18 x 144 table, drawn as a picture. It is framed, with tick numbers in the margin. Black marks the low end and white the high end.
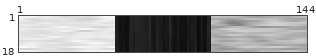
It is made of 1 by 3 panels. Panel 1,1: very high, streaked across, faint in contrast. Panel 1,2: very low, streaked downward, faint in contrast. Panel 1,3: high, streaked across.
